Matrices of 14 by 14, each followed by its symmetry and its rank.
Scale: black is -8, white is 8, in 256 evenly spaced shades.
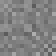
symmetric, rank three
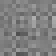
antisymmetric, rank two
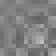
symmetric, rank two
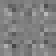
antisymmetric, rank two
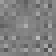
symmetric, rank two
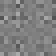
antisymmetric, rank two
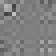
symmetric, rank two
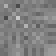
symmetric, rank three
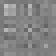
symmetric, rank two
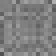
antisymmetric, rank two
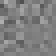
antisymmetric, rank two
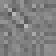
symmetric, rank three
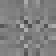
antisymmetric, rank two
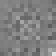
symmetric, rank three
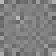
symmetric, rank three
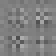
antisymmetric, rank two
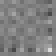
symmetric, rank two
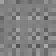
symmetric, rank two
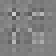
symmetric, rank two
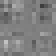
antisymmetric, rank two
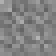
symmetric, rank three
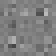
antisymmetric, rank two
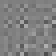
symmetric, rank two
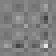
symmetric, rank two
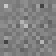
symmetric, rank three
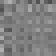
antisymmetric, rank two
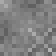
symmetric, rank three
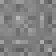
symmetric, rank three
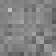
symmetric, rank three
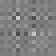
symmetric, rank two
